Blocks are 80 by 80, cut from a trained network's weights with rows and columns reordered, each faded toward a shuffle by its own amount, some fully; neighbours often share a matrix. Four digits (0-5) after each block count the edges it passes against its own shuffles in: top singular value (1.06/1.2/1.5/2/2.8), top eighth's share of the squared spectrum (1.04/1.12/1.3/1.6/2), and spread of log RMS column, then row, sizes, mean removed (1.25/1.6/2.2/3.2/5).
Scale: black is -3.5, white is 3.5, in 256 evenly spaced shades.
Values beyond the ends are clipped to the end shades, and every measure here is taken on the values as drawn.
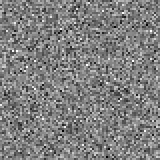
1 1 0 0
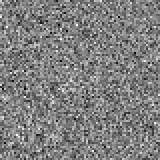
3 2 0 0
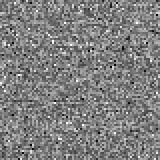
1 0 0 0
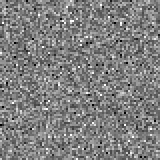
0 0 0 0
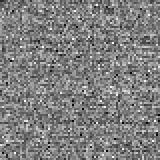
2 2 0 0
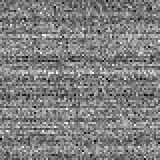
4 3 0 2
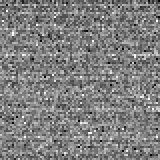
3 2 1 1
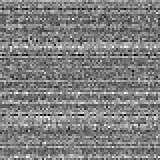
5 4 2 3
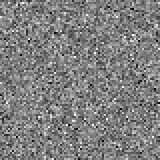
0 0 0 0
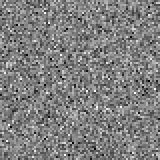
0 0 0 0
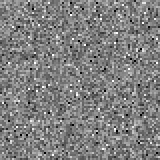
0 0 0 0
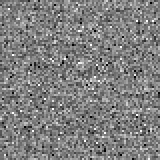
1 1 0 0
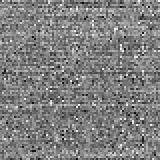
3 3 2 1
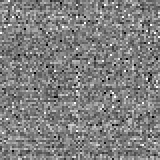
2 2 1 0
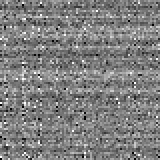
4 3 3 1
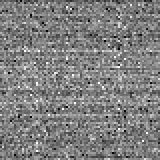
3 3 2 1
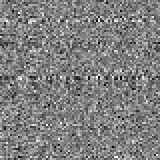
4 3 1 2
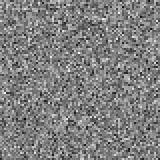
2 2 0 0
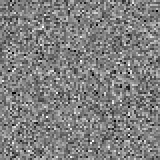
3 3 1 1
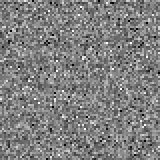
1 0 0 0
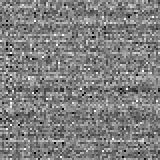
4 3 1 1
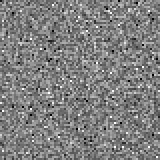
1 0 0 0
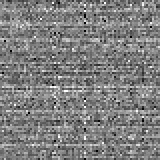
4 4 2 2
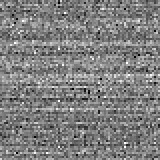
4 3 1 2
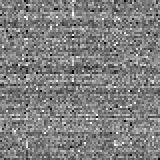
3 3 2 1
